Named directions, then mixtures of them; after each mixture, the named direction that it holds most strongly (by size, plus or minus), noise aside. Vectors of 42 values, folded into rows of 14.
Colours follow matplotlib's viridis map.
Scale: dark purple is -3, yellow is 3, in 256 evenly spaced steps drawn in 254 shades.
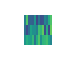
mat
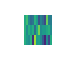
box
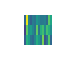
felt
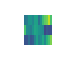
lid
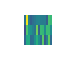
felt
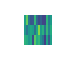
box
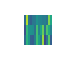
felt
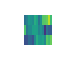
lid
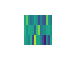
box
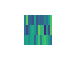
mat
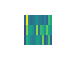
felt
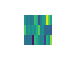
lid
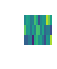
lid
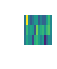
felt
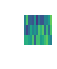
mat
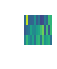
mat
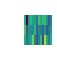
felt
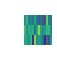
box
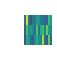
felt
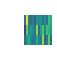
felt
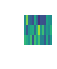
box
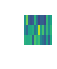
box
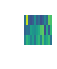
mat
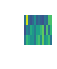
mat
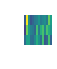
felt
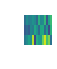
box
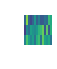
mat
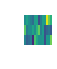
lid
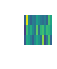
felt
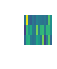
felt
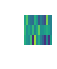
box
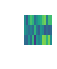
box
